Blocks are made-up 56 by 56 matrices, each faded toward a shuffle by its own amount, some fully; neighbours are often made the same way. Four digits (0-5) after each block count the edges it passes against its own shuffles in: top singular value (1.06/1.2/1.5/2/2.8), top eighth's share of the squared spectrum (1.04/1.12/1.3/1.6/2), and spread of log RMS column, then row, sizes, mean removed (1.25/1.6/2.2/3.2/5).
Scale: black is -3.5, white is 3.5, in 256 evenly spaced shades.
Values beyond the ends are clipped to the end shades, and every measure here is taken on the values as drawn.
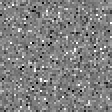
0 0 0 0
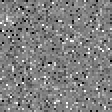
0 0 0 0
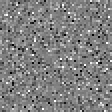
1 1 0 0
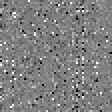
2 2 2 0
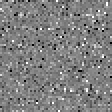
1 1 0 1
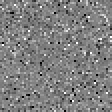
0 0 0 0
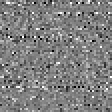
2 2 0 3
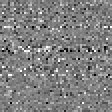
2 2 0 3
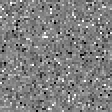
0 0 0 0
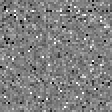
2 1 0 1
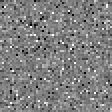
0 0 0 0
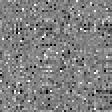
3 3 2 1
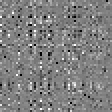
4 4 3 2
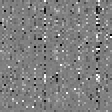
4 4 2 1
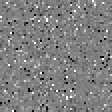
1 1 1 0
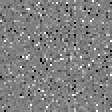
2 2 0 0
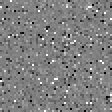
2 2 1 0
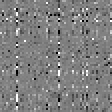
4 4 3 2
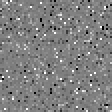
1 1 0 0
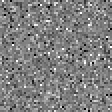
0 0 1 0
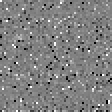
2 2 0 1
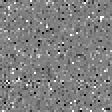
3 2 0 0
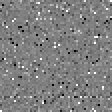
2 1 0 0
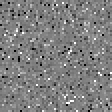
1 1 0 0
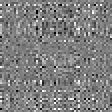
4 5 3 3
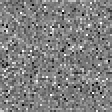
2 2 1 0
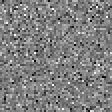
2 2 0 0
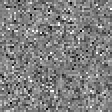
1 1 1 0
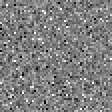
1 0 0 0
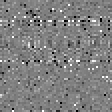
4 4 1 2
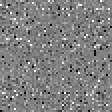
3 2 1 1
